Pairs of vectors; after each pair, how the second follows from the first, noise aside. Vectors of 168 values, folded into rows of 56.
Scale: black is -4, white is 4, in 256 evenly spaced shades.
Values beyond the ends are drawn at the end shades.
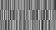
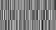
copied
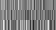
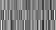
shuffled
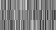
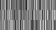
negated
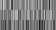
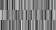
shuffled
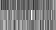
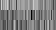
negated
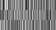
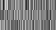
copied
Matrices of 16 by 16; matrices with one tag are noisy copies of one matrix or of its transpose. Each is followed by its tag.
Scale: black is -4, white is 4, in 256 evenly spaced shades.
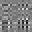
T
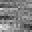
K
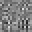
T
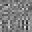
T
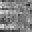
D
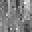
K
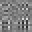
T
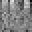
D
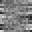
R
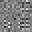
T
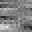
K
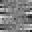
R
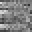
D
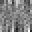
R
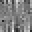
R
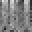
D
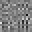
T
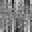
R
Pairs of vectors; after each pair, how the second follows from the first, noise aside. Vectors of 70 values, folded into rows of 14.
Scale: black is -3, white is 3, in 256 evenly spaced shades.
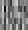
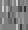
partly zeroed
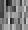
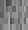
shrunk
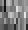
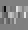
partly zeroed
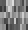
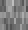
shrunk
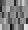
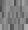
shrunk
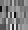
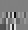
partly zeroed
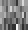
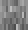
shrunk
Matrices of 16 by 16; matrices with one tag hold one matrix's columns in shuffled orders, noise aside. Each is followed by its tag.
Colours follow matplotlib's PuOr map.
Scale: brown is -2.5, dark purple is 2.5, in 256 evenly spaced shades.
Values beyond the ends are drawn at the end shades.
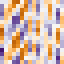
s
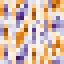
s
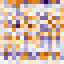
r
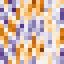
s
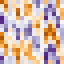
s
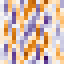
s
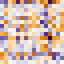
r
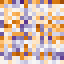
r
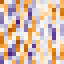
s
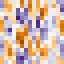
s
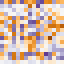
r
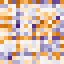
r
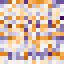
r
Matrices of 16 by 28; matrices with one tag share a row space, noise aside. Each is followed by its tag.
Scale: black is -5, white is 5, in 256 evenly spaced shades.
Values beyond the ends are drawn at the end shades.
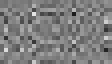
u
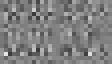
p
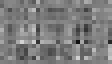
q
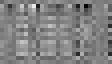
q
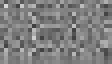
u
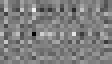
u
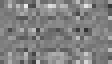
q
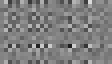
p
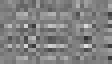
q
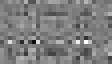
q
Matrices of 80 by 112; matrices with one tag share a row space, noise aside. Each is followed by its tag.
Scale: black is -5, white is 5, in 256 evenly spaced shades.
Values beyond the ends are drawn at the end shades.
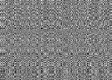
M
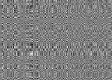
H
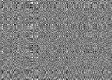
H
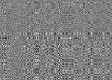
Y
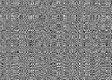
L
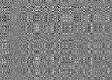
Y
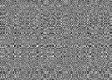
M
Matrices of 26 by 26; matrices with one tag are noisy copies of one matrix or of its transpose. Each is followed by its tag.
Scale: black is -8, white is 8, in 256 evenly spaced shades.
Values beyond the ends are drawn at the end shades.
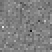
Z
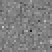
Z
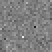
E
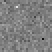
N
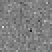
Z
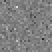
N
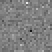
Z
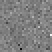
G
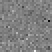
G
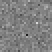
E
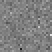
G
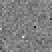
E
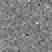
E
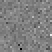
G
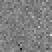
G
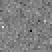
Z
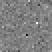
E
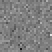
G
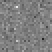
N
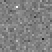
N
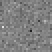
Z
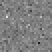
N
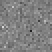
Z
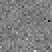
G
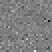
G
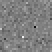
E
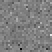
G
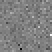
G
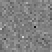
E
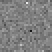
Z
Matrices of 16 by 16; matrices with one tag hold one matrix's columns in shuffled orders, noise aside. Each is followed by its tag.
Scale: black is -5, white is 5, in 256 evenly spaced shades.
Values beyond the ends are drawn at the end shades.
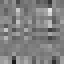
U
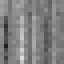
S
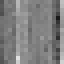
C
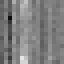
C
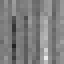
S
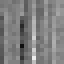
S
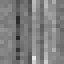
C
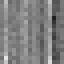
C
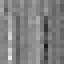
S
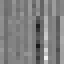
S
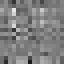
U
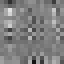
U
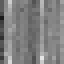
C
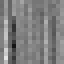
S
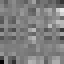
U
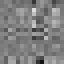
U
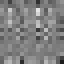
U
